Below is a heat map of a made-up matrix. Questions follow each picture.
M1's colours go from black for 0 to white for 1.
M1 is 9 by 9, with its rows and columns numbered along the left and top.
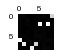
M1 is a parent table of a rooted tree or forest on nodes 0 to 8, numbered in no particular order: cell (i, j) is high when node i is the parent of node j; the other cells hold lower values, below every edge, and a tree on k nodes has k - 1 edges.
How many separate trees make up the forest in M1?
2
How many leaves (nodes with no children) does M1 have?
4
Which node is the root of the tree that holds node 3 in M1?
6
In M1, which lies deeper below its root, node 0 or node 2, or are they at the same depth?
node 0
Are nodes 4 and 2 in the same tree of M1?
yes
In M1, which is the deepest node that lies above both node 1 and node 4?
7
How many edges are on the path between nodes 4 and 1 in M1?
2
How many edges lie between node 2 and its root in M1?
0
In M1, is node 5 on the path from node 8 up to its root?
no
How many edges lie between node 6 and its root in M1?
0
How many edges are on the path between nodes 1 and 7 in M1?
1
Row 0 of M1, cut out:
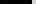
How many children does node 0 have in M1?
1
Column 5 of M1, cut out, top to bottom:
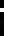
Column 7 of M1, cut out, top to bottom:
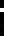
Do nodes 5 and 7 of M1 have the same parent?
yes
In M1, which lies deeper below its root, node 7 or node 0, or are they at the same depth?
the same depth
